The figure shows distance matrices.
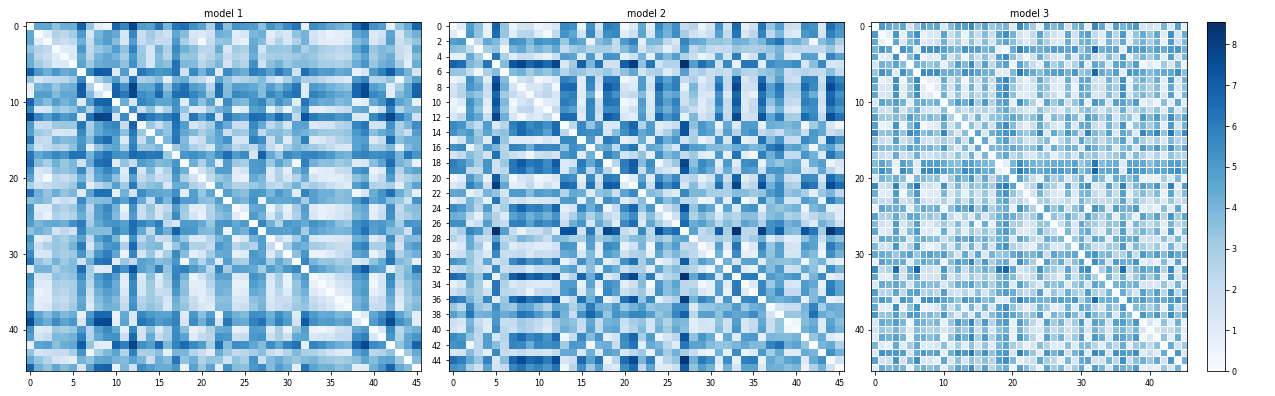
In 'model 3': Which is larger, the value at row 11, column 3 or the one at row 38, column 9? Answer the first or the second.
the first
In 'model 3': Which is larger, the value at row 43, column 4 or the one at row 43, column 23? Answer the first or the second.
the first
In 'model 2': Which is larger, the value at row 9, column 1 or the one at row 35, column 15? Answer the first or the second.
the first
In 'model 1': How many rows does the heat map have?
46
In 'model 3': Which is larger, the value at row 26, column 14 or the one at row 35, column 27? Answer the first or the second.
the first
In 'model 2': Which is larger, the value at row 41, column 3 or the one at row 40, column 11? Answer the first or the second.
the first
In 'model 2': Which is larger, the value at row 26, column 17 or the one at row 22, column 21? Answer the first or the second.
the second
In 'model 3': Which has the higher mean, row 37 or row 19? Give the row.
19
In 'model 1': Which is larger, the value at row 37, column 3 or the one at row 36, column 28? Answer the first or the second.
the first
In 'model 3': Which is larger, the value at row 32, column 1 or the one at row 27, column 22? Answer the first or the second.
the first
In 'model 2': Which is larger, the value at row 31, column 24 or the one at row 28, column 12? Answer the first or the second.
the second
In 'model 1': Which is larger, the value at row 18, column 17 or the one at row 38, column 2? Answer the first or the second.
the first
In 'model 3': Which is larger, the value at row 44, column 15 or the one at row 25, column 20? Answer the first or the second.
the second
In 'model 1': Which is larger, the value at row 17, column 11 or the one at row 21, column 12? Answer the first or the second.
the second
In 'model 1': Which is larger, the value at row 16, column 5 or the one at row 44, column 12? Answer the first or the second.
the second
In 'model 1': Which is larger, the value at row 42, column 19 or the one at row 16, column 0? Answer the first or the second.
the first
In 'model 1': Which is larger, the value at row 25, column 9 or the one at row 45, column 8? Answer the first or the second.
the second
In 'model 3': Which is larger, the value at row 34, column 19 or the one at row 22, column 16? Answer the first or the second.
the first
